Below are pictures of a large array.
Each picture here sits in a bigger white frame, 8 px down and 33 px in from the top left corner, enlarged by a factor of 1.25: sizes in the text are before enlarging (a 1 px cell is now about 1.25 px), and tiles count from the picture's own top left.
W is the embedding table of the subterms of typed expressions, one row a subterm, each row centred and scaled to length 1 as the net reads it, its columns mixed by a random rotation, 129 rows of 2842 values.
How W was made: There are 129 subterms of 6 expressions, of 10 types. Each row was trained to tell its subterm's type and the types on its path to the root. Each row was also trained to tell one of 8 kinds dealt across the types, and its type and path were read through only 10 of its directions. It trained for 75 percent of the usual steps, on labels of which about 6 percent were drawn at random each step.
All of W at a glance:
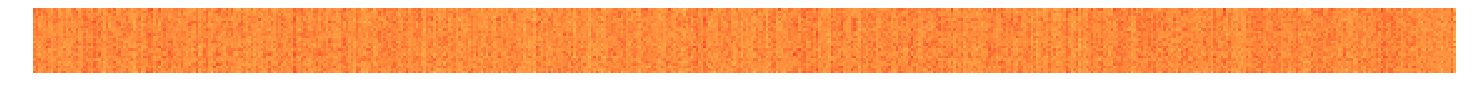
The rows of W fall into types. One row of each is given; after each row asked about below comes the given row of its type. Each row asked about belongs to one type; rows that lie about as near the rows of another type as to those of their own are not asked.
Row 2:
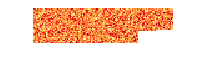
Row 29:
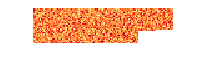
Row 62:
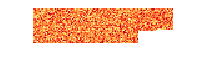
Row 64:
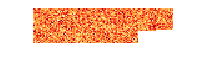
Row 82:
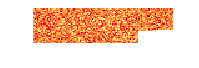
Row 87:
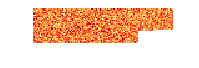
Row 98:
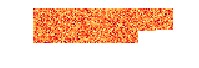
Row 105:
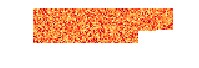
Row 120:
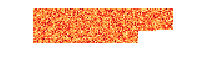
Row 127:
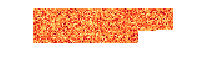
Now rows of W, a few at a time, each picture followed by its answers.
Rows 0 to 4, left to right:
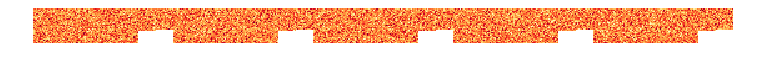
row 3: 62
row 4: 98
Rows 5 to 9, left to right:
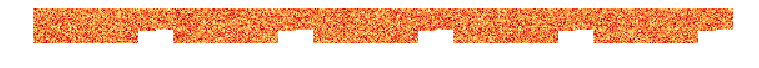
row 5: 62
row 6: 82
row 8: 87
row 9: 98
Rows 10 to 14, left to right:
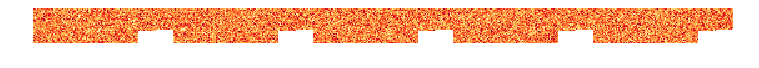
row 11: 62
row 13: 105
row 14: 127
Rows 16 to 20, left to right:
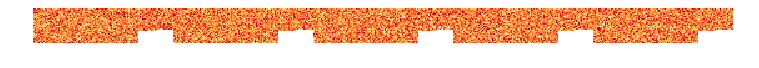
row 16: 64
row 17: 120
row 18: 29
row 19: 64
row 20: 105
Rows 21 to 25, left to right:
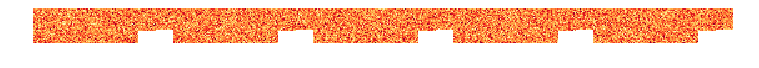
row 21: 98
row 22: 64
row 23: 62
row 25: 127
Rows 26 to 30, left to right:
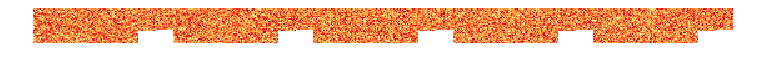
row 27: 120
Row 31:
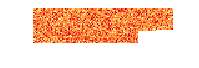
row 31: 87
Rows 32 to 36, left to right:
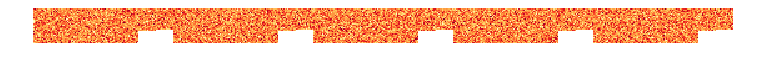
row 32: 127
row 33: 127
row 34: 2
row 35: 2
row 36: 127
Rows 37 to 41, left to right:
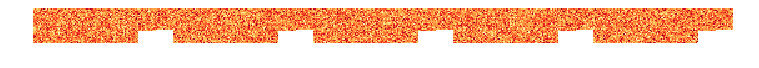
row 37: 82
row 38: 127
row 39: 120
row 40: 98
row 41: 127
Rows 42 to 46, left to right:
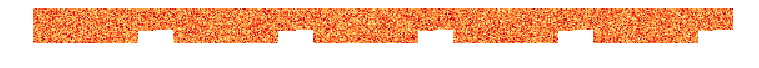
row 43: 120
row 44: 98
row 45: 87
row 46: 82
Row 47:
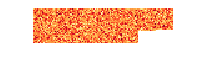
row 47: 64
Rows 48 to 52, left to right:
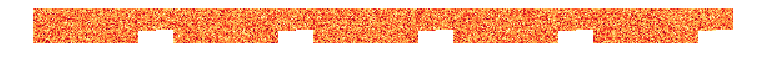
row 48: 2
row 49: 29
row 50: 2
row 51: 2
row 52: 82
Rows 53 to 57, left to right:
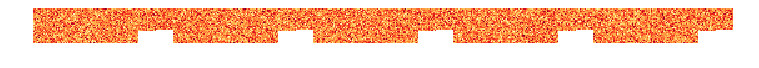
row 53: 127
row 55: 120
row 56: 127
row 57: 29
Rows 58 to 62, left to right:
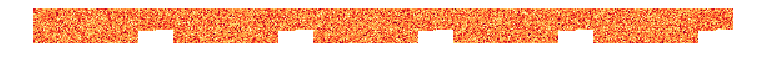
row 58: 64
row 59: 98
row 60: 98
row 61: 120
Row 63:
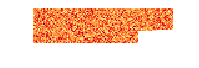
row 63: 82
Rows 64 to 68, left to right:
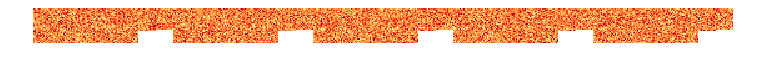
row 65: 105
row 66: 98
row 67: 105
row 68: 2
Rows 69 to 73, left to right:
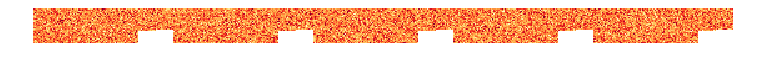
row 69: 64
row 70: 2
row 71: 127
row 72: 64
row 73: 64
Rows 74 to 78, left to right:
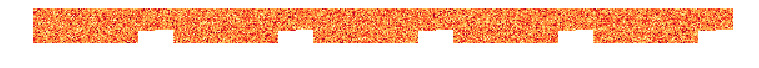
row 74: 98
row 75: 2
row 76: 120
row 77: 105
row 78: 2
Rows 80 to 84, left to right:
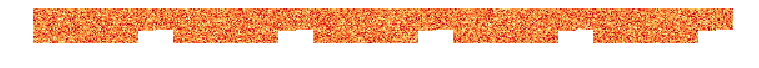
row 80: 87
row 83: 62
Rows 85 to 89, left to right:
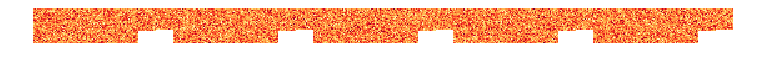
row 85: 2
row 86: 120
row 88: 87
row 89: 64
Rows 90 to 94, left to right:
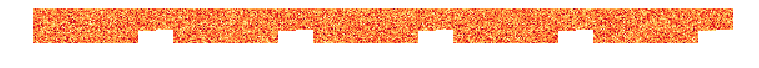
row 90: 62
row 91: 120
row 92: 87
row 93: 2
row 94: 64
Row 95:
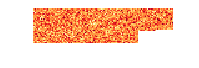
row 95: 98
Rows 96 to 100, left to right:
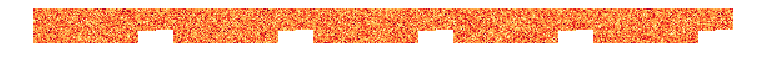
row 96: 127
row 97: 127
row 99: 64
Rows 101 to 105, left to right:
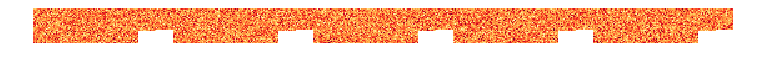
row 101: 105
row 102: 29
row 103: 98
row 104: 62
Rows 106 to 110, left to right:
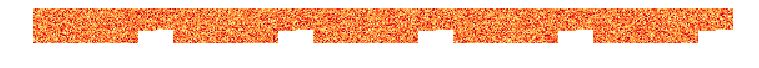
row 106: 62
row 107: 62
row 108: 2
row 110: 62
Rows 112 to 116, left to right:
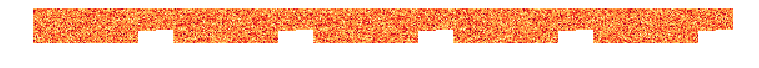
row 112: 105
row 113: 2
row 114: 2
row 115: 120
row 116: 127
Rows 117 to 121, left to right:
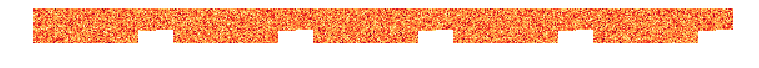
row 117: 105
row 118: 127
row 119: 105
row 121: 120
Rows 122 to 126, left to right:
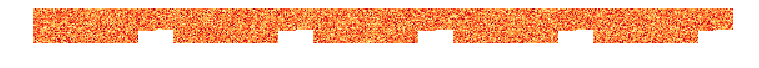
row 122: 62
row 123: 87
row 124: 98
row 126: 62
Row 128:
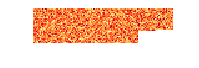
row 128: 120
